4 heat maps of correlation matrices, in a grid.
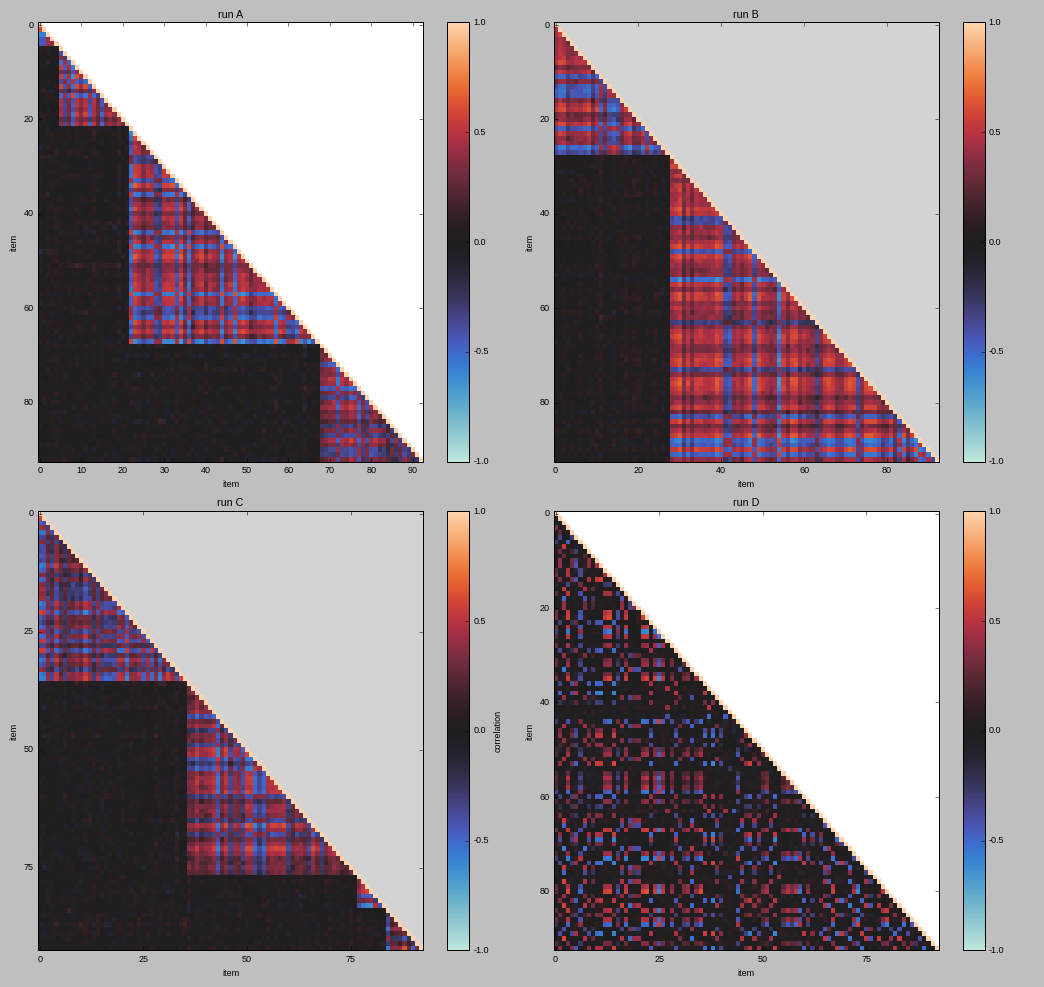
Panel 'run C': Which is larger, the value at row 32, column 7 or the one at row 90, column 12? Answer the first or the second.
the first
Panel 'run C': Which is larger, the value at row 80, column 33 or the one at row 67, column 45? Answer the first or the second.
the second
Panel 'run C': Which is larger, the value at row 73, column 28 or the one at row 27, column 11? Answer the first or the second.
the first
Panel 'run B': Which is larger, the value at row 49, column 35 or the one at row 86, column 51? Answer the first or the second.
the first
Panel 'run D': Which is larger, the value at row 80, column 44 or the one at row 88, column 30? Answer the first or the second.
the second
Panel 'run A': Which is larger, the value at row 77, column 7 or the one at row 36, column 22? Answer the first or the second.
the second
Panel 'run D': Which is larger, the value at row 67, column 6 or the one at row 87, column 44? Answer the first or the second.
the second
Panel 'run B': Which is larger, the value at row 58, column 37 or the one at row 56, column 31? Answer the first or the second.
the first
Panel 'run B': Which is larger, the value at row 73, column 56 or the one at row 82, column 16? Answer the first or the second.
the second
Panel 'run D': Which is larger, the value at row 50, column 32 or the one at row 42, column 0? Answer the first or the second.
the first
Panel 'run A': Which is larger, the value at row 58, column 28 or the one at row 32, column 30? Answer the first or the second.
the second
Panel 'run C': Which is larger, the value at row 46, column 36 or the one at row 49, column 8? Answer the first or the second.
the second
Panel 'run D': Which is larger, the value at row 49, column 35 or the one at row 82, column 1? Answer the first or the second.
the second
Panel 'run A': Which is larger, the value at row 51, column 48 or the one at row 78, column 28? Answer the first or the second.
the first
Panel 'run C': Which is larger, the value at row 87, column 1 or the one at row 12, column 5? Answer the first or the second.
the second
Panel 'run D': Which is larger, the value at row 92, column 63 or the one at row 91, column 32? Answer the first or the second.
the second
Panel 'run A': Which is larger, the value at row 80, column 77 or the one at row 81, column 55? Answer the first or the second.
the second
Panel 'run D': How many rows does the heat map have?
93
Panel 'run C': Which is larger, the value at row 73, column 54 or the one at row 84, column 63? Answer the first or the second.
the second
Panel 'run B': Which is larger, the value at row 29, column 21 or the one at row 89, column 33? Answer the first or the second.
the first
